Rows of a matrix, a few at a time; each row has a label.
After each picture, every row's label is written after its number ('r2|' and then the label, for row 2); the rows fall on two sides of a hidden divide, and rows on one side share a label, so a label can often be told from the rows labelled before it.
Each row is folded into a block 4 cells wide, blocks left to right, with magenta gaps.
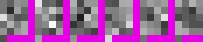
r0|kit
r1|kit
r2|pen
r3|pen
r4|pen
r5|pen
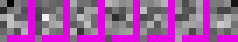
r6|kit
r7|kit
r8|kit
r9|pen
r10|pen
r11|pen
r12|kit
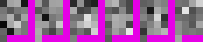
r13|kit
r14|pen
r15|kit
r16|kit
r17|kit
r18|pen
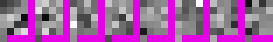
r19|kit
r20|pen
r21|pen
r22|pen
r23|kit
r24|pen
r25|kit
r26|kit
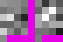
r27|kit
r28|kit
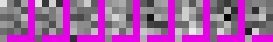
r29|pen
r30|pen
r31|pen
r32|kit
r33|pen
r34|kit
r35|kit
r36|kit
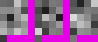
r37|pen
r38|kit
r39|kit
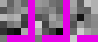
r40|kit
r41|pen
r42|pen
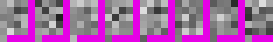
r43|pen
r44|kit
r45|pen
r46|pen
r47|pen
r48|kit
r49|kit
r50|pen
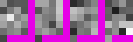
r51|kit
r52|pen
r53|kit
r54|kit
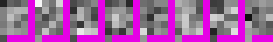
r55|kit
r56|pen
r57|kit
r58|kit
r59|pen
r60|kit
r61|kit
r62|pen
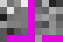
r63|pen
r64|kit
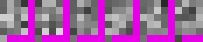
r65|kit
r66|kit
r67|kit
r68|kit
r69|kit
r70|pen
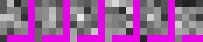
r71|kit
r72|kit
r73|kit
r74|pen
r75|kit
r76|kit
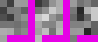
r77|pen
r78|kit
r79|pen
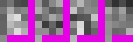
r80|kit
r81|pen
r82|pen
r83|kit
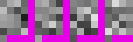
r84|kit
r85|kit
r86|pen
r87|pen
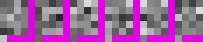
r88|kit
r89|kit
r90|pen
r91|pen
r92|pen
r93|kit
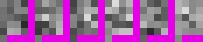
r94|kit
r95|kit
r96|kit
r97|pen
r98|kit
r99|pen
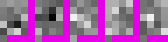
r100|pen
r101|pen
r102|kit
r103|pen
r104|kit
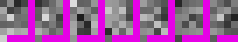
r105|kit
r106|kit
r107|pen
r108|kit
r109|kit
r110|kit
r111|kit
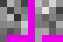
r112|kit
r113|pen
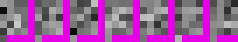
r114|kit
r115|kit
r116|kit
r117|kit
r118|kit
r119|kit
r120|kit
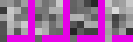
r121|kit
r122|pen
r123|kit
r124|pen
